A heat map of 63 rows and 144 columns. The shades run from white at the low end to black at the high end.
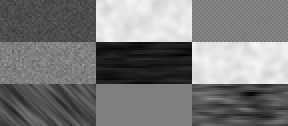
It is made of 3 by 3 panels. Panel 1,1: high, fine-grained, faint in contrast. Panel 1,2: very low, blotchy, faint in contrast. Panel 1,3: middling, checkered, faint in contrast. Panel 2,1: middling, fine-grained, faint in contrast. Panel 2,2: very high, streaked across, faint in contrast. Panel 2,3: very low, blotchy, faint in contrast. Panel 3,1: high, slanting down to the right. Panel 3,2: middling, flat. Panel 3,3: high, streaked across.
